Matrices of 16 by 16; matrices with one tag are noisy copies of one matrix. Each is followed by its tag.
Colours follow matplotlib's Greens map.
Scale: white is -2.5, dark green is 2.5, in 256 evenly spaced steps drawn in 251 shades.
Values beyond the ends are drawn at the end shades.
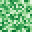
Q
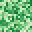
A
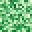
Q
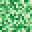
Q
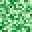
Q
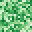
A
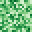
Q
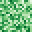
Q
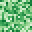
A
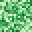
A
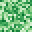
A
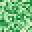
A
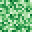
Q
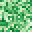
A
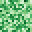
Q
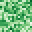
A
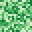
A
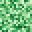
Q
